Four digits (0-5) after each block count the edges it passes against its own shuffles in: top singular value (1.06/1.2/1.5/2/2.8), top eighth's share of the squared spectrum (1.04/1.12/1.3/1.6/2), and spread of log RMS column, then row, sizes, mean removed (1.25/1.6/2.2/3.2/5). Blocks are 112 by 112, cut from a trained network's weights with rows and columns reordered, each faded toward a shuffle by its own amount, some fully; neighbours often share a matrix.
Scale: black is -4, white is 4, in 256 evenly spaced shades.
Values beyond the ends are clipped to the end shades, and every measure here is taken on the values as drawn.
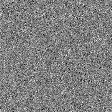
2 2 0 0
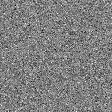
2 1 0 0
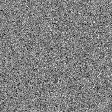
2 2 0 0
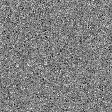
1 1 0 0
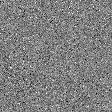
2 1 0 0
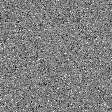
0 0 0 0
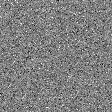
0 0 0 0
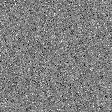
0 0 0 0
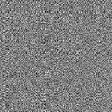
4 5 3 3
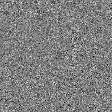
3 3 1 2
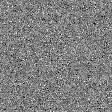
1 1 0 0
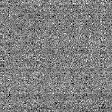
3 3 3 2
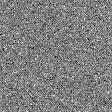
0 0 0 0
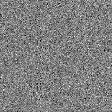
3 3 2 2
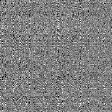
3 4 4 2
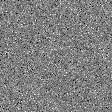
0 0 0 0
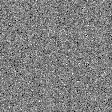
1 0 0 0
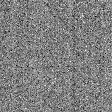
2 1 0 0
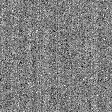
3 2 0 0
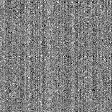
4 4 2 2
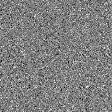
3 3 1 2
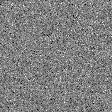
1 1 0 0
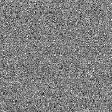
2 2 2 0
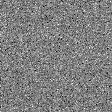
1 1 1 0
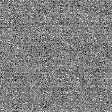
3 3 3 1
